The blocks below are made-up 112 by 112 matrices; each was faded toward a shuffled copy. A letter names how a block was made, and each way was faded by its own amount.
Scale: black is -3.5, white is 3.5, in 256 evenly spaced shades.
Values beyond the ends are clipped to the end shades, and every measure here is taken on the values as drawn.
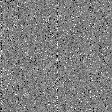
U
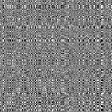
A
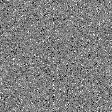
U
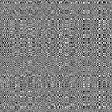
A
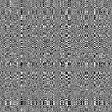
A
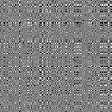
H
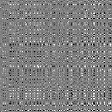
H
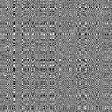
A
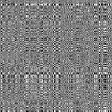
A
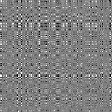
H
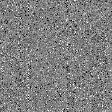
U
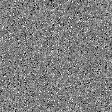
U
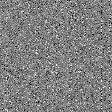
U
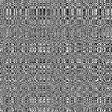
A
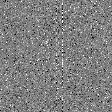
U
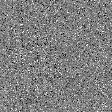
U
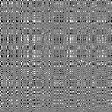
H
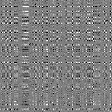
H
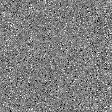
U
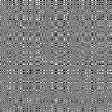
H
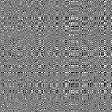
H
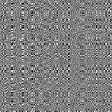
A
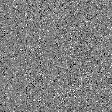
U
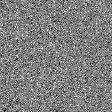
U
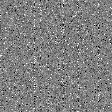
U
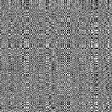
A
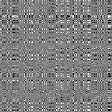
H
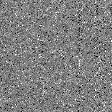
U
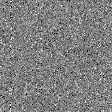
U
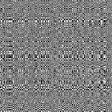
A
